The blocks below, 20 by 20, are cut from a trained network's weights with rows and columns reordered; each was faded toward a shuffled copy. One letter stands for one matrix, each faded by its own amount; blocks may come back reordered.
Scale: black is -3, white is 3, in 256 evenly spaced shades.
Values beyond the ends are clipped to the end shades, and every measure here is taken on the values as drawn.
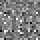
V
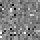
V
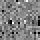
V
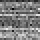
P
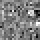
V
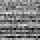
P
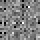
V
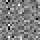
V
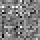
V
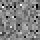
V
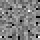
V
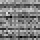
P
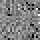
V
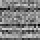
P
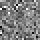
V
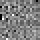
V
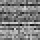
P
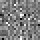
V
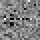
V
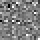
V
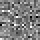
V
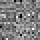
V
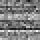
P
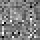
V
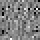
V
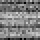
P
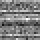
P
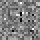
V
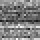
P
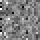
V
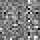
V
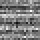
P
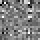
V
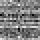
P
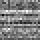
P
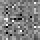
V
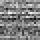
P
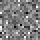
V
